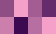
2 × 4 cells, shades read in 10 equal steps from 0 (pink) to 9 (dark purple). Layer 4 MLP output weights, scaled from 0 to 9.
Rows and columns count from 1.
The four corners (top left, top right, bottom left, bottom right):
5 7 2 0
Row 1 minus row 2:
3 -9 1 7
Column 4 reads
7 0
